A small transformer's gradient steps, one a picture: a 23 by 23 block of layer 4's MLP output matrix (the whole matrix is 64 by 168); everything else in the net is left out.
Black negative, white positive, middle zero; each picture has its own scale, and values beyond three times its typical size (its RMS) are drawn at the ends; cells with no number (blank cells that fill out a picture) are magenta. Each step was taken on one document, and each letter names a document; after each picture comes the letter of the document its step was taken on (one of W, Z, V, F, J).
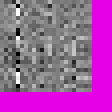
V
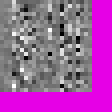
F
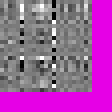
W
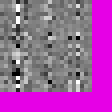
F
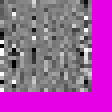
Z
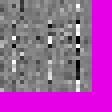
F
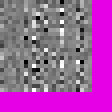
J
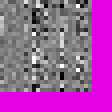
J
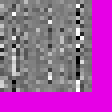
F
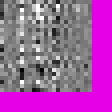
W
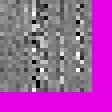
J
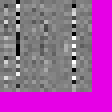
V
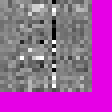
W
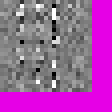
W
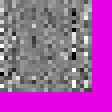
Z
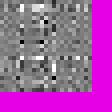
W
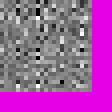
J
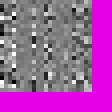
Z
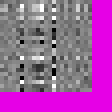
W
